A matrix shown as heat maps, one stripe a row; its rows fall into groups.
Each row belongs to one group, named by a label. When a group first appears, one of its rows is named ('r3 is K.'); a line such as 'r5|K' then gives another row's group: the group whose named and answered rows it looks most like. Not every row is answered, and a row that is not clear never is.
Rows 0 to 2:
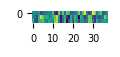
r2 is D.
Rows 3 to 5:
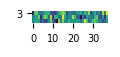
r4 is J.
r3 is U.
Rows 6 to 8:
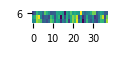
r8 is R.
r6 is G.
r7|R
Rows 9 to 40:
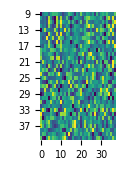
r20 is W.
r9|U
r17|R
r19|W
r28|U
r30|J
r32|G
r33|U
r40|D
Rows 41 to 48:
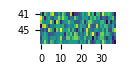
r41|G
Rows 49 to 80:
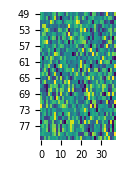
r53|R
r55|J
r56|R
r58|W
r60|G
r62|R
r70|W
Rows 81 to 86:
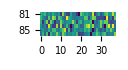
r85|D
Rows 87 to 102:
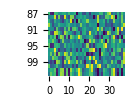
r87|D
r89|W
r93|J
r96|R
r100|W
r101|J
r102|J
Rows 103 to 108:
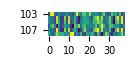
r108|D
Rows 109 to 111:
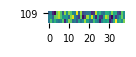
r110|D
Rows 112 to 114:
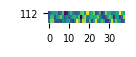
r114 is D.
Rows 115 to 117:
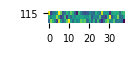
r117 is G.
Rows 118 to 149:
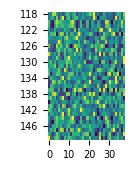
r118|R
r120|D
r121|D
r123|J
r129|R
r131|J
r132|W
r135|U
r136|G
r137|U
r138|R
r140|G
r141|U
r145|D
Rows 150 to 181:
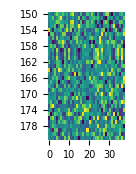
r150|D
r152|D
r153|J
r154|W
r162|W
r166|R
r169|G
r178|G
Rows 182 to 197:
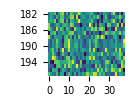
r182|J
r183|D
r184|J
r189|R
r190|R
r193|R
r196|G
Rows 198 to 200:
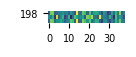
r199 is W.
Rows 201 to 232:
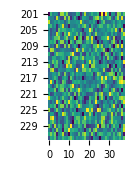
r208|J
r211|D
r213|R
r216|W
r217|G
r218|U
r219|D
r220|J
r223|R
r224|J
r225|W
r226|U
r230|R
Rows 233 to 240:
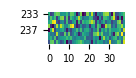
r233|D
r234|J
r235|R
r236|D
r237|U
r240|U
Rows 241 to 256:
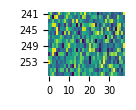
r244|R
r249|R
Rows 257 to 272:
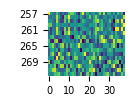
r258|R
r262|R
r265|J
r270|J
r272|D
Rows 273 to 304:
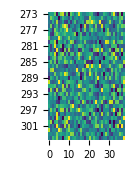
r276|U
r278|D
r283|J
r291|J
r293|J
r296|D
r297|J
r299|R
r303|D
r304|R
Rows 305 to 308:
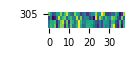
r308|J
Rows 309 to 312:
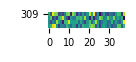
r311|R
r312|R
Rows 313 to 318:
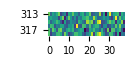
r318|W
